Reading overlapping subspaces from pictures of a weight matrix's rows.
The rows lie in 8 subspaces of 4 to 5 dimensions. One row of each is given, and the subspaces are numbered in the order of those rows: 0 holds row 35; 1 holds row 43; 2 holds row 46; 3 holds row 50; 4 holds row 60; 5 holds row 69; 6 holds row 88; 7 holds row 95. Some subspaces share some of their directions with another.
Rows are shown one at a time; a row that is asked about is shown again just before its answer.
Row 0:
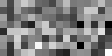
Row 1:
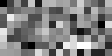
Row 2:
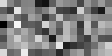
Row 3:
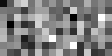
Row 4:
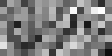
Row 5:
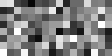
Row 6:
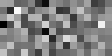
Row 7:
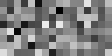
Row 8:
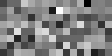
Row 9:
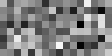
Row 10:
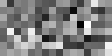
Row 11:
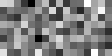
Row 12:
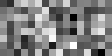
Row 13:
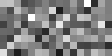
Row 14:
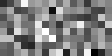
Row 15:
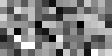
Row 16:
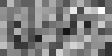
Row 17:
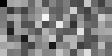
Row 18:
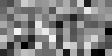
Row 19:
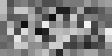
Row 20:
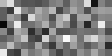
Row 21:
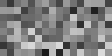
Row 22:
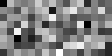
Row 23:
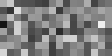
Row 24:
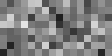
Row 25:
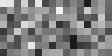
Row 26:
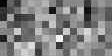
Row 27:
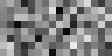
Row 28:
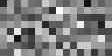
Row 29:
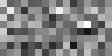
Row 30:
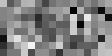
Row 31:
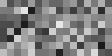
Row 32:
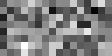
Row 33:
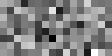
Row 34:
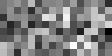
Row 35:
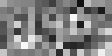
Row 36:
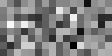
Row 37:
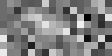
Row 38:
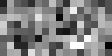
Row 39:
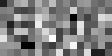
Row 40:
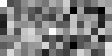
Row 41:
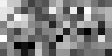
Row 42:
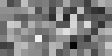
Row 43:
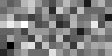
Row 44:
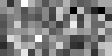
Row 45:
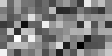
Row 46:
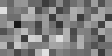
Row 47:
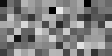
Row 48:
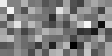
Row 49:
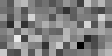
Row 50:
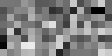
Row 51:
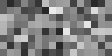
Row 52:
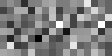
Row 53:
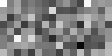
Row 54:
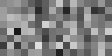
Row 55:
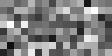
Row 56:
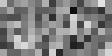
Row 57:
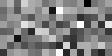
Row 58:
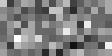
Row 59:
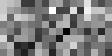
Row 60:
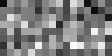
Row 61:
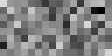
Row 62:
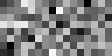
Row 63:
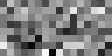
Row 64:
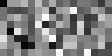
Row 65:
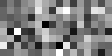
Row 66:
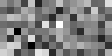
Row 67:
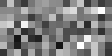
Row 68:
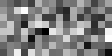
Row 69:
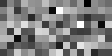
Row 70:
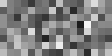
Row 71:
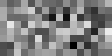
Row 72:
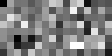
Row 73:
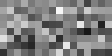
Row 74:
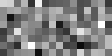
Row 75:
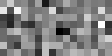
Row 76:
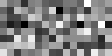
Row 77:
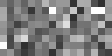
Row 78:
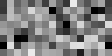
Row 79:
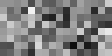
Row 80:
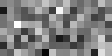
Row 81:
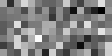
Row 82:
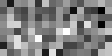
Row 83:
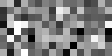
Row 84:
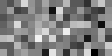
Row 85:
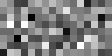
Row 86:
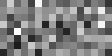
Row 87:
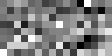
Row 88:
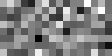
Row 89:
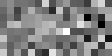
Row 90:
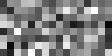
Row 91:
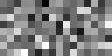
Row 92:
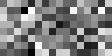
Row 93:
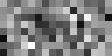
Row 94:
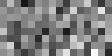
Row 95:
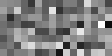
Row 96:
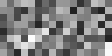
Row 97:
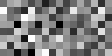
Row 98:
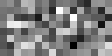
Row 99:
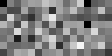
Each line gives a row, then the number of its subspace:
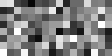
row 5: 6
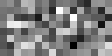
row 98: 0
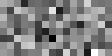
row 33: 1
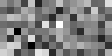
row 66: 7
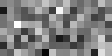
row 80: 2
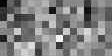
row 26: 4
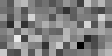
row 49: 1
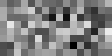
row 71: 2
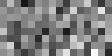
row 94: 0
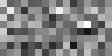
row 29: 3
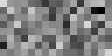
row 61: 3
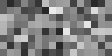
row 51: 3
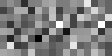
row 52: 2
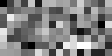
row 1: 7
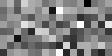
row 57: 7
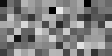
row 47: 4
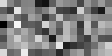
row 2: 6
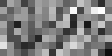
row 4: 3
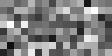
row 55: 0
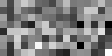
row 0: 0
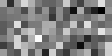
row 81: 1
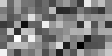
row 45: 5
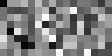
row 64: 0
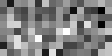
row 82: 7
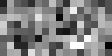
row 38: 3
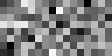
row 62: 1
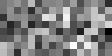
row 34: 2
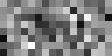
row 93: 5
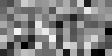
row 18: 0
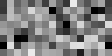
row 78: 3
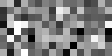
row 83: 6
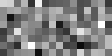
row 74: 7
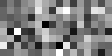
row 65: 4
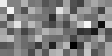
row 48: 3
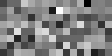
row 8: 0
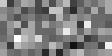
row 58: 3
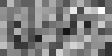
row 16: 7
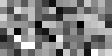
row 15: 1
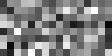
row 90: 0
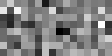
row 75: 7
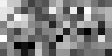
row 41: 4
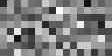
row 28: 1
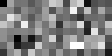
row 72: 4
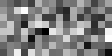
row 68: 2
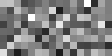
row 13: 6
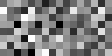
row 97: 2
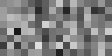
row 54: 4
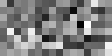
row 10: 6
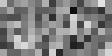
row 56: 6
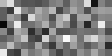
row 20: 6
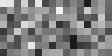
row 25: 7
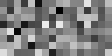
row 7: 7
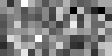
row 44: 5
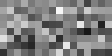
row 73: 4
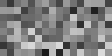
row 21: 7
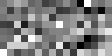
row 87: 0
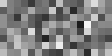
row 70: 6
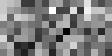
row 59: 4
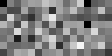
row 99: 3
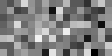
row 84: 5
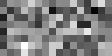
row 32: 3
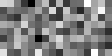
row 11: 6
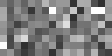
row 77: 3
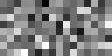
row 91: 6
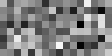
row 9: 5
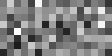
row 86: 7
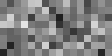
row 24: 1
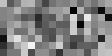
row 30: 5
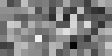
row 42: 2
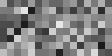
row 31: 2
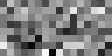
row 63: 7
